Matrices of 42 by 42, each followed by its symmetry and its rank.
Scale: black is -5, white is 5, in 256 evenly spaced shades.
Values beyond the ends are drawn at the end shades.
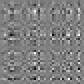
antisymmetric, rank two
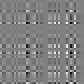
neither, rank one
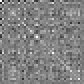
symmetric, rank five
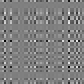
neither, rank one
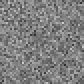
symmetric, full rank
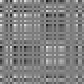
symmetric, rank one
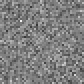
symmetric, full rank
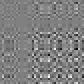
antisymmetric, rank two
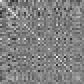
symmetric, rank five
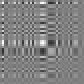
symmetric, rank one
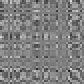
antisymmetric, rank two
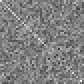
symmetric, full rank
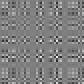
symmetric, rank one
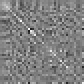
symmetric, rank five
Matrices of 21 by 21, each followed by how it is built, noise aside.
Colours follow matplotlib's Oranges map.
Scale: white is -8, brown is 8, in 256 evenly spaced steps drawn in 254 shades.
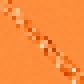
banded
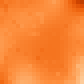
smooth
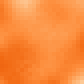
smooth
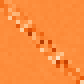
banded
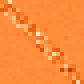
banded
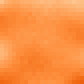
smooth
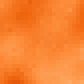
smooth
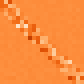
banded
